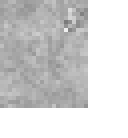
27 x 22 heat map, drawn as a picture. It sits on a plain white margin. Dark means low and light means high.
Overall the values sit about 70% of the way up the scale. No row or column stands out. Values change most from cell to cell in the top right. An odd patch, rougher than its surroundings, sits in the top right.
